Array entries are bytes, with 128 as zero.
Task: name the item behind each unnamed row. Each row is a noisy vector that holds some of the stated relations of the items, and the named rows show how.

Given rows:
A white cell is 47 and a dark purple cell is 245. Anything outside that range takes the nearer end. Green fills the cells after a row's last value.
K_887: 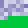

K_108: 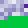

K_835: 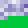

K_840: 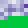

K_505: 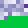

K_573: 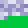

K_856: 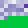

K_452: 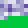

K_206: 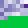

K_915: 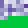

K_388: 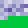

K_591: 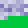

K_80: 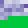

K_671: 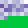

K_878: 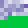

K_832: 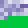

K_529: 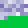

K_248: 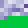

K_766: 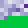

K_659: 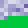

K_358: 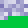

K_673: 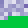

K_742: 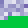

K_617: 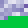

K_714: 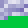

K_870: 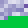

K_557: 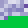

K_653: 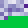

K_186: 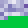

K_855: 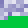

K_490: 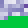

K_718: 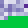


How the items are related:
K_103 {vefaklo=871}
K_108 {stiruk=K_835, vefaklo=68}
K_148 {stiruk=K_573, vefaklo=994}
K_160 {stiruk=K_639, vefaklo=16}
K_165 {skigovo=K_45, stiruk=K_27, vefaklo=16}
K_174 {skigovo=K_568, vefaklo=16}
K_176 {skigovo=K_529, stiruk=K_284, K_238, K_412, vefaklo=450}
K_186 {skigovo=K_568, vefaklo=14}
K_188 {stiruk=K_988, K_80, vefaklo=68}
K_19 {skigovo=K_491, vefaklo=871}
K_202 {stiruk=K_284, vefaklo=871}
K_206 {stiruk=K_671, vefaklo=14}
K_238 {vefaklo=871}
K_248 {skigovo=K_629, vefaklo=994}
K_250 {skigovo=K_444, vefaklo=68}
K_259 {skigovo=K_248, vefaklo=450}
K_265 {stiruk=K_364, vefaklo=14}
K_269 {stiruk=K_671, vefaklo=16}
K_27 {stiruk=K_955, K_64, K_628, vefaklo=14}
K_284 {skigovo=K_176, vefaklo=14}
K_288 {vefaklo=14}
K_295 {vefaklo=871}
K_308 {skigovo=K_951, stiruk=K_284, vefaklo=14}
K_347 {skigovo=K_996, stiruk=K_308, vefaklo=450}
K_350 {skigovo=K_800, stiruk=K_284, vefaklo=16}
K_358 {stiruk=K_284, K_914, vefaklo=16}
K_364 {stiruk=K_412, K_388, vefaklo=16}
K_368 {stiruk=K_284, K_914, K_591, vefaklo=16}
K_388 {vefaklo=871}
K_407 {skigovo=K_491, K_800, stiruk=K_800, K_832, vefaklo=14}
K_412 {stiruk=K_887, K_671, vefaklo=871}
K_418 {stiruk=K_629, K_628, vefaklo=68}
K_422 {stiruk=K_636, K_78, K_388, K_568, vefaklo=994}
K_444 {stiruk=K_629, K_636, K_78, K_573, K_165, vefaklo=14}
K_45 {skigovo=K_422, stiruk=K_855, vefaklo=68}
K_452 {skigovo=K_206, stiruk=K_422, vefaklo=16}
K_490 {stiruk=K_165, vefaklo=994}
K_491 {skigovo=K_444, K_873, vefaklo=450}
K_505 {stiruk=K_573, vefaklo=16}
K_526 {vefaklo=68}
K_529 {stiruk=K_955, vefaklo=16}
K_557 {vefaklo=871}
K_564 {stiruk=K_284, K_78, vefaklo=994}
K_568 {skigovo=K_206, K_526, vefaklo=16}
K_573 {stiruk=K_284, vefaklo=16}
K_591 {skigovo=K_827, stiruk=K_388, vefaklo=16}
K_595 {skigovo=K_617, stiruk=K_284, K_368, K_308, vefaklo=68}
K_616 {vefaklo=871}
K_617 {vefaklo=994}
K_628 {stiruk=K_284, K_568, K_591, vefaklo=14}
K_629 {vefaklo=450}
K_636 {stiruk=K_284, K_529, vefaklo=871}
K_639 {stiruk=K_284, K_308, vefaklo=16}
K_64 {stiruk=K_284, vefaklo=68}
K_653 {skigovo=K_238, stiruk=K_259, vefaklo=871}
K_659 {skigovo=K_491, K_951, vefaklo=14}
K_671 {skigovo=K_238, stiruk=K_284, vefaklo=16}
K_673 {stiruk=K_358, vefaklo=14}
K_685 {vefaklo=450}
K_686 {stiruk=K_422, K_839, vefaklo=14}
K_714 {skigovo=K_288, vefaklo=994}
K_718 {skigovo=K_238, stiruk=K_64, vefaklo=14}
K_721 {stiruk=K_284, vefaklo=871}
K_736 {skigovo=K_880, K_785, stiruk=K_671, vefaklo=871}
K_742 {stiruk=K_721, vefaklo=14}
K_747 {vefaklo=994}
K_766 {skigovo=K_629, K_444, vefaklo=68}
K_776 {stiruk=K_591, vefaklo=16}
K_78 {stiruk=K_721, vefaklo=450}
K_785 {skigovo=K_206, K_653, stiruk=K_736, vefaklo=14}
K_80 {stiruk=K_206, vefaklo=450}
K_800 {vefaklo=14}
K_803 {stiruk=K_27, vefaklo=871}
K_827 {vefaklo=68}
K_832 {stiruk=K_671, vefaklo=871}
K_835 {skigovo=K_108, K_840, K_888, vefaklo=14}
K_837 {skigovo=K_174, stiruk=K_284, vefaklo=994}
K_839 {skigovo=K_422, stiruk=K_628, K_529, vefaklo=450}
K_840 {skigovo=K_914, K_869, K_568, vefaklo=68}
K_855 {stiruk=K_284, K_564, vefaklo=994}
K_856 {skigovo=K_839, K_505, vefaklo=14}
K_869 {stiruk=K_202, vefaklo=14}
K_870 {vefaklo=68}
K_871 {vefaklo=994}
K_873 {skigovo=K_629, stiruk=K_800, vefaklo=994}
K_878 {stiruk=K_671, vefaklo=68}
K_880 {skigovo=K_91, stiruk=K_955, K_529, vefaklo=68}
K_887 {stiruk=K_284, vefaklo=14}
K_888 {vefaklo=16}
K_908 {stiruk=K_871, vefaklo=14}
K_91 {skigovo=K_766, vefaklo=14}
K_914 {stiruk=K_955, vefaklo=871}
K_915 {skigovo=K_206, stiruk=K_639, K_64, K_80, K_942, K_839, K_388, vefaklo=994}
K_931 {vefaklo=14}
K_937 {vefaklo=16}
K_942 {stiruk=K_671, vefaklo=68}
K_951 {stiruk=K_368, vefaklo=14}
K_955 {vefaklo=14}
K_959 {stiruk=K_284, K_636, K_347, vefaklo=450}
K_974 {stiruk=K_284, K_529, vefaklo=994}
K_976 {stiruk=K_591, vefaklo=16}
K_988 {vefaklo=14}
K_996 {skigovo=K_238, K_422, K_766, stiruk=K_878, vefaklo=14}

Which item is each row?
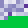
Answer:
K_45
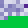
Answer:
K_996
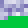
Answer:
K_78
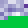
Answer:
K_526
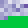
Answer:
K_800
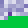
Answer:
K_595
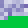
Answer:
K_412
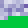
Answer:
K_64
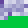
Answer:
K_176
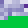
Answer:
K_188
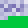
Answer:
K_284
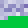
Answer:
K_955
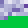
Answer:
K_873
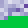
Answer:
K_250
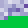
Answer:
K_19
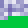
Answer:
K_837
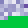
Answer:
K_869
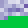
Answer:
K_259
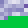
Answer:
K_685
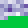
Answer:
K_568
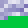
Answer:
K_871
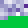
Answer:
K_629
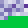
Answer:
K_238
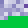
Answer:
K_951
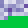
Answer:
K_347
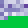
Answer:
K_785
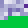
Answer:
K_880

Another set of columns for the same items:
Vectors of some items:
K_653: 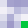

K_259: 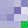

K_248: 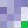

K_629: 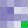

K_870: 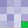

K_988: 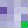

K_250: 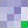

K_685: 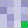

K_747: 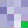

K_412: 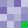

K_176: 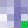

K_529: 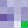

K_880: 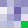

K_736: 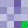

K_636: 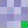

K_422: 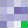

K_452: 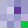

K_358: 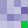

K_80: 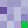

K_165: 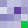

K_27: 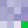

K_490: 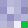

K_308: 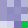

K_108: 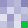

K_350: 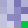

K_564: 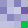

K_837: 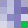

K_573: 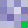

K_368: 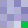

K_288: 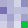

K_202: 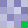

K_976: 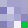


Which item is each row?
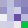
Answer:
K_444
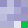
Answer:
K_803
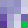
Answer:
K_388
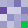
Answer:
K_269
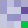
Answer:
K_974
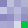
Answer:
K_914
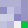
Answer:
K_686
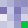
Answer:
K_407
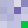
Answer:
K_856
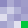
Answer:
K_418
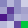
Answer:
K_284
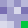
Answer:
K_887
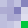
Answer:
K_91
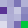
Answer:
K_206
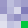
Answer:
K_673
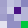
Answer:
K_174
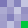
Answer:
K_64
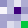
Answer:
K_839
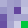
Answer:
K_591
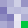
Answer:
K_871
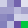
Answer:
K_671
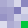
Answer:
K_835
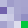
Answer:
K_265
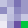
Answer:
K_785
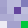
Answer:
K_186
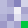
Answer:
K_238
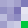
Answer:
K_491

